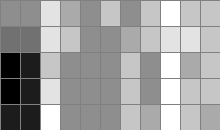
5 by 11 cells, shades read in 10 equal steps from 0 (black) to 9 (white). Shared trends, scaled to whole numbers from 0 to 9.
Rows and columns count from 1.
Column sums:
10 12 40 28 25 27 32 30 44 35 34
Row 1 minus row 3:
5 4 1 1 0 2 -2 2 0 1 0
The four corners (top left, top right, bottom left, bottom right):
5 7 1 6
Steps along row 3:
up up down same same up down up down up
